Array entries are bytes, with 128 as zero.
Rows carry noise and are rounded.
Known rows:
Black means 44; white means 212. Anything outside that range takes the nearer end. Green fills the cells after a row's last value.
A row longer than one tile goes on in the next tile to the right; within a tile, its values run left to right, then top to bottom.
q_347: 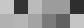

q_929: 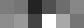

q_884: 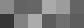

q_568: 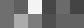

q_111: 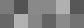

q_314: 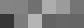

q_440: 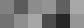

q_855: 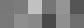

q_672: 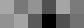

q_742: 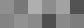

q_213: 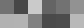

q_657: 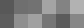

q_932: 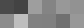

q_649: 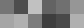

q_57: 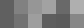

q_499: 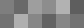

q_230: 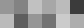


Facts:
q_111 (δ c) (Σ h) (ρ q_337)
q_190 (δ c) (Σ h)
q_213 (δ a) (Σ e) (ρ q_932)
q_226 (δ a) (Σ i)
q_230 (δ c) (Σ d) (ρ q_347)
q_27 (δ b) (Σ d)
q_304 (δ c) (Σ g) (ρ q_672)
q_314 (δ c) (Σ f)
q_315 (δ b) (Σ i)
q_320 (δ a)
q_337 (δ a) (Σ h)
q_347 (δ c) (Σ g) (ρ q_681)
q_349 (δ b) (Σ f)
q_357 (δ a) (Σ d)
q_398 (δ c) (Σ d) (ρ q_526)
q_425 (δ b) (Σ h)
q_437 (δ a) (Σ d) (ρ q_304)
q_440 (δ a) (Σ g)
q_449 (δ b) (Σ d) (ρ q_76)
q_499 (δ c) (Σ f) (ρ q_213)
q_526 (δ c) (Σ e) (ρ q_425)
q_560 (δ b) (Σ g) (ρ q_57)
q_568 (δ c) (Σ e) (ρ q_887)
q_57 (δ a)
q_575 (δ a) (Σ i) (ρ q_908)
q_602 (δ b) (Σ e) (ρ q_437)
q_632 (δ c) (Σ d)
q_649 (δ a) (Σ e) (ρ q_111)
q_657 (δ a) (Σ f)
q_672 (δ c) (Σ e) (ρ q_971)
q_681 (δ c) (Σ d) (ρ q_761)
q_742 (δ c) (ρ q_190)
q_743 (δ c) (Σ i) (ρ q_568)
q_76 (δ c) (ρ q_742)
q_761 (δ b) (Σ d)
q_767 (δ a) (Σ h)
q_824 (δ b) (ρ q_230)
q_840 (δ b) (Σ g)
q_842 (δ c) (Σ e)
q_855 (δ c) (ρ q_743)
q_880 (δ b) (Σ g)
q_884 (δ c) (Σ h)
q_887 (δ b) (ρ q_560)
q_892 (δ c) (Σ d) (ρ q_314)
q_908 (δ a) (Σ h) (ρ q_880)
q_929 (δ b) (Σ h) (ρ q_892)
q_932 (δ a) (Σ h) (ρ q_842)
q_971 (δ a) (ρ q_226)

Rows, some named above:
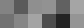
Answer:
q_440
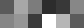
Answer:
q_887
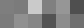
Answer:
q_855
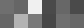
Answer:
q_568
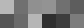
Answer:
q_842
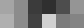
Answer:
q_602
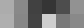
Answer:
q_602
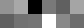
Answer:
q_349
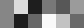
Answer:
q_27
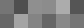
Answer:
q_111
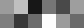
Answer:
q_315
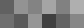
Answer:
q_226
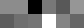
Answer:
q_425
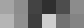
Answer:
q_602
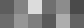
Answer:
q_743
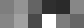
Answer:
q_560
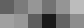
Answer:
q_971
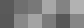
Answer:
q_657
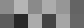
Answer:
q_632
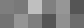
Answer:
q_855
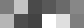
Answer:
q_449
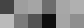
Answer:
q_437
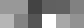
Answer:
q_824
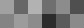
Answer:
q_526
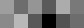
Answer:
q_304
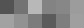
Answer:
q_575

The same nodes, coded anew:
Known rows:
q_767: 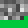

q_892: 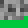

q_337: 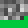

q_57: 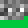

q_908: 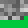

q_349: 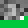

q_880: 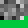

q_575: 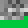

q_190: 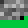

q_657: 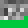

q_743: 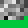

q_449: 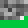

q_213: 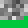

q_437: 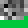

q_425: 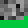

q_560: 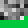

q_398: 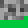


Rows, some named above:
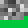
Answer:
q_440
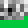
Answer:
q_347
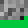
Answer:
q_111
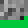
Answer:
q_111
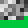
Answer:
q_568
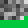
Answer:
q_761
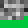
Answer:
q_314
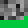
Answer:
q_425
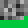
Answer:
q_929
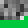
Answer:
q_602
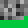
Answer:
q_929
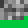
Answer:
q_632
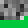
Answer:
q_602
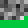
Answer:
q_27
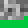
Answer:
q_499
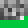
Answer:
q_824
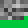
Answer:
q_842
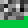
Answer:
q_672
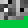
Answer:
q_304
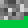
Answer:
q_440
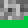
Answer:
q_499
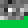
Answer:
q_226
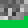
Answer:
q_357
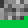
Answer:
q_632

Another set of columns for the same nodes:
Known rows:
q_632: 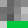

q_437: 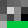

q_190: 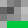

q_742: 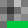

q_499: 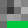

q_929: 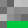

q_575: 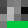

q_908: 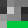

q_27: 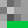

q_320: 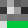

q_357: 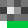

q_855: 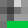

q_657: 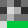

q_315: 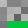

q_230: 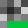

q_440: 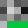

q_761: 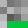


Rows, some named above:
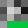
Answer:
q_226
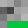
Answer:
q_842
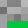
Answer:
q_425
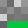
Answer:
q_824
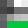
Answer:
q_568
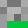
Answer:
q_349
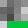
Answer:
q_632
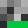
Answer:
q_672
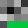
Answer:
q_347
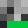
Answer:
q_672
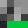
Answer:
q_304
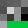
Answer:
q_437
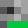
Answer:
q_526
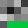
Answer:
q_347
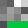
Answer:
q_560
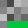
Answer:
q_449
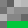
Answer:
q_929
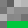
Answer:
q_929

